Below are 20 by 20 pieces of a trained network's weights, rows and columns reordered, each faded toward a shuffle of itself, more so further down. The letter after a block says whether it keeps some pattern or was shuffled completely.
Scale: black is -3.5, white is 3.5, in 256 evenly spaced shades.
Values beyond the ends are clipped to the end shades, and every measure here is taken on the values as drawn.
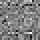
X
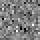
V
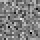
V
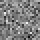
V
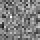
X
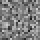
X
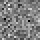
X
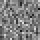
X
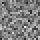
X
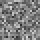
V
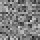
X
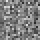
X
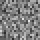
X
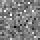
V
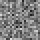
X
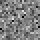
V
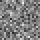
X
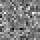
X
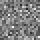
X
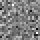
X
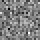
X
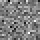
V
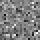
V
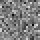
V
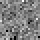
V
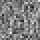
X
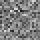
X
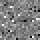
V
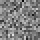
V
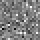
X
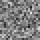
V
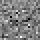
X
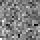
V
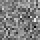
X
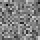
X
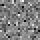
V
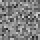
V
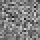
X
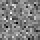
X
